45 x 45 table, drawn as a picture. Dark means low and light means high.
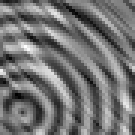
Histogram: bell-shaped. Rings: centred on the bottom left. Odd rows or columns: none. Ninth with the lowest average: bottom left.
